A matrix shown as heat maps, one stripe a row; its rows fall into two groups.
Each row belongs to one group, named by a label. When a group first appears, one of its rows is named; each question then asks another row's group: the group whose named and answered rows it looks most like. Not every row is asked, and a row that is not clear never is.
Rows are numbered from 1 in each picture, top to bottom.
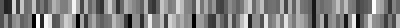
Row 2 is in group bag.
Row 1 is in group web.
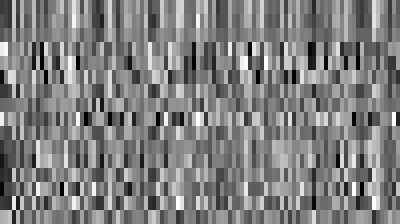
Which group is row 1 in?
web
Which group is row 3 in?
web
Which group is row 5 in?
bag
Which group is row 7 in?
web
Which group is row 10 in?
web
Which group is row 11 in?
bag
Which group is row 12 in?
bag
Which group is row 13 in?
web
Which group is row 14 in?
bag
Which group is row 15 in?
web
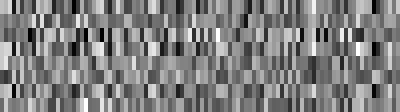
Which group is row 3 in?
bag
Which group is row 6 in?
web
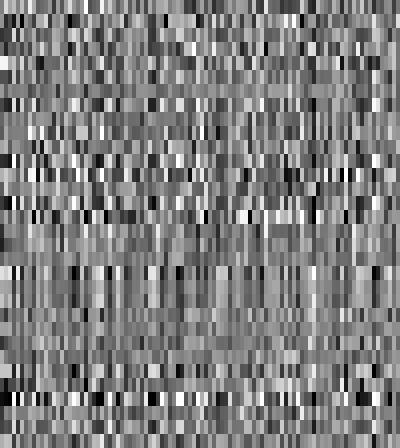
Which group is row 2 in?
bag
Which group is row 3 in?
web
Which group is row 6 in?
web
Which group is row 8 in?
web
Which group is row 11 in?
bag
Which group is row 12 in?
web
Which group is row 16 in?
bag
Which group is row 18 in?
bag
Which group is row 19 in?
bag
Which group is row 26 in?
bag
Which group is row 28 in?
bag
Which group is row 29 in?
web
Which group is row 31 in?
web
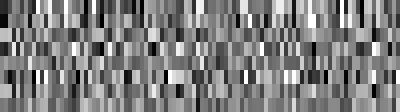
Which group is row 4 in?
web
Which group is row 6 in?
bag
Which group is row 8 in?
bag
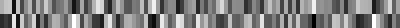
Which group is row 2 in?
web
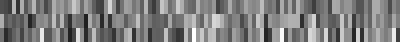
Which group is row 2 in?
bag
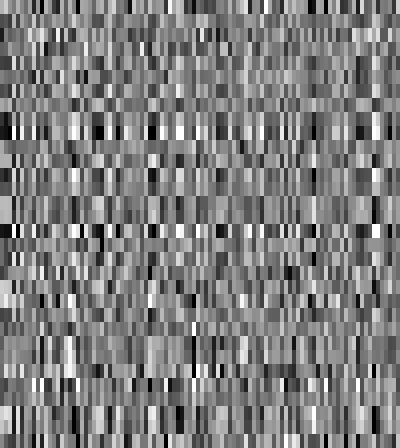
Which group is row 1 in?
bag
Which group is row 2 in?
web
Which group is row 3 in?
bag
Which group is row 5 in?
web
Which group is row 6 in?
bag
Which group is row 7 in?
web
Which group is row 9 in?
web
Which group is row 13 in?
web
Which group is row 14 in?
web
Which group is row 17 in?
web
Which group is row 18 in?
bag
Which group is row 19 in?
web
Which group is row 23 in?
web
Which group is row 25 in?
bag
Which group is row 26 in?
bag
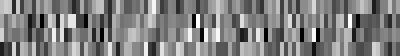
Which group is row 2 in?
bag
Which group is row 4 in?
web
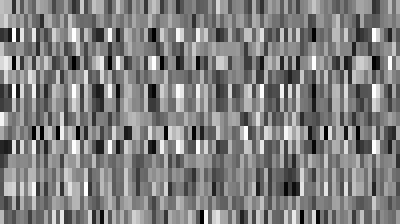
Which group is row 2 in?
bag
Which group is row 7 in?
web
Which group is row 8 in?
web
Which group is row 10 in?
bag
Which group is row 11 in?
web
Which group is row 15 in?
web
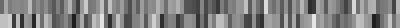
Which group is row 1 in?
bag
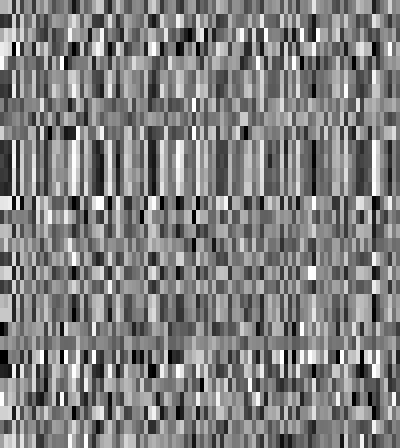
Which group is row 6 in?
web
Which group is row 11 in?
web
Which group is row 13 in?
web
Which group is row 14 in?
web
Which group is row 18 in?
bag
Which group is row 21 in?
web
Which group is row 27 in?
web
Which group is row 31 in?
web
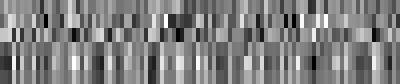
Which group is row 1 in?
bag
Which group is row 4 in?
web
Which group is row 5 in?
web
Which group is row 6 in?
web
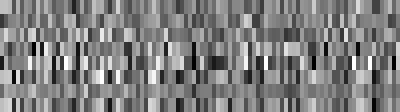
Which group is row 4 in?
bag
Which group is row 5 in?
bag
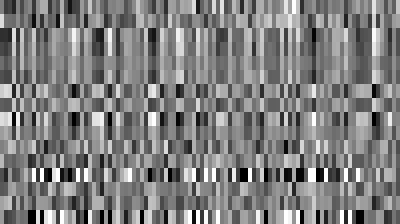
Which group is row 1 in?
bag
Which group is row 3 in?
web
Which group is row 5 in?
web
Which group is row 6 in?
web
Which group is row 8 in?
web
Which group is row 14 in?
bag
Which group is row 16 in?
bag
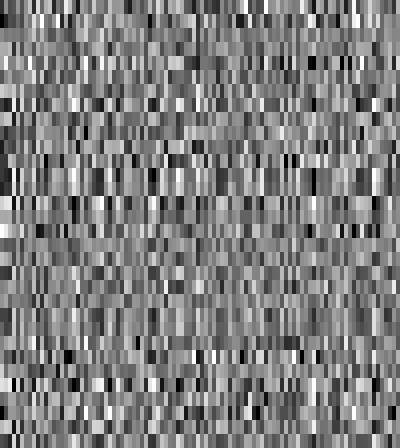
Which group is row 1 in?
bag
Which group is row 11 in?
bag
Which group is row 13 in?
web
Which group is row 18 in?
bag
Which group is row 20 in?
web
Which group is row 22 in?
bag
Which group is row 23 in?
web
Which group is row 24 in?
web
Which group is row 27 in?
bag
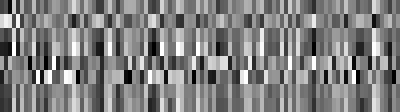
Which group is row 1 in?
web
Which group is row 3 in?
web
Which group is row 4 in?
web
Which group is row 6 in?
bag
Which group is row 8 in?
web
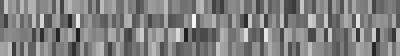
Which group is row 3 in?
bag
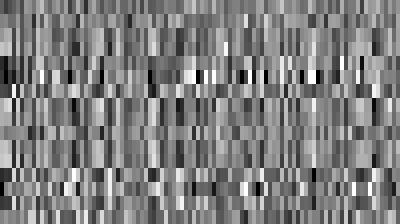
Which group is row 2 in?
bag
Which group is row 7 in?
web
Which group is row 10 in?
bag
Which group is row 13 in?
web
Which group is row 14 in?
bag
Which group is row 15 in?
web
